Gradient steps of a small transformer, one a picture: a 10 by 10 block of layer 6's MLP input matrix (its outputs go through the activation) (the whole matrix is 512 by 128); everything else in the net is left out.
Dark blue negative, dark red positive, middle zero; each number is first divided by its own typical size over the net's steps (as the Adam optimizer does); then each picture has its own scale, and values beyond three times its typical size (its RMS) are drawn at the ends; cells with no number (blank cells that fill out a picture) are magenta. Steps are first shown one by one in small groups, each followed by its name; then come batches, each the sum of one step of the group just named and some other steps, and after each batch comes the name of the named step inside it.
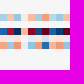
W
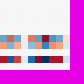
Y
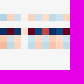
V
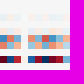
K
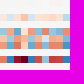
W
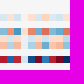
W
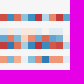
Y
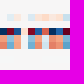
V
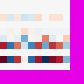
K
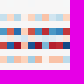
W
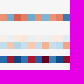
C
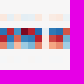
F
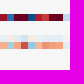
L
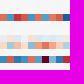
C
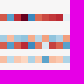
L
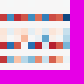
C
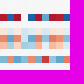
C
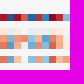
C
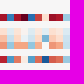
L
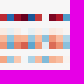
L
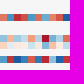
C
